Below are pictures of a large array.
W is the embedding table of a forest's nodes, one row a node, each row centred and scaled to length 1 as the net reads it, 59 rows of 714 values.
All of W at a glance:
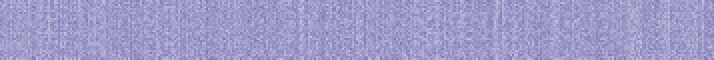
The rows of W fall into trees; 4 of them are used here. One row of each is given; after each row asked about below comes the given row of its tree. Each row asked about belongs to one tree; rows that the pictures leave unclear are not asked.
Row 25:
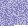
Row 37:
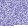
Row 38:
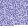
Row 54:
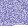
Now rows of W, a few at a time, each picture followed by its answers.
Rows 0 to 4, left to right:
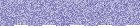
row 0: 25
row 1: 54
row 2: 25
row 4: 54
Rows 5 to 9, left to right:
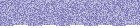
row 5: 38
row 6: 25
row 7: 25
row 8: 25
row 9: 38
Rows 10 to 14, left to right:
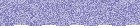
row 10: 25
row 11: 37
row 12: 38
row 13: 54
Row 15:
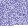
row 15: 38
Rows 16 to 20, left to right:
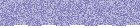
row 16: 25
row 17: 38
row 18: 25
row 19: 37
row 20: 54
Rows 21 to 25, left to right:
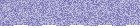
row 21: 37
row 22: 38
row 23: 54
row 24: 54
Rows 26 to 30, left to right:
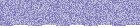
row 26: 38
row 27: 54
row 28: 38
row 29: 25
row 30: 37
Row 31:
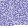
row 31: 38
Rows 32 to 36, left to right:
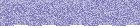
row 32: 25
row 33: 25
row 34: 25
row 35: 54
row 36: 54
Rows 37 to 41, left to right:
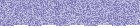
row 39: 38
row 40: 54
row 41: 25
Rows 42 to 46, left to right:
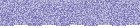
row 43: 25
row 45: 38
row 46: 25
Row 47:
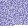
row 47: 38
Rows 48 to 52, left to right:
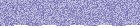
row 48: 25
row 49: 38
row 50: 37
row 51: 54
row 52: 38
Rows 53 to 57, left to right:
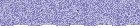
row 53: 37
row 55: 54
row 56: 38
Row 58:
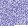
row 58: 25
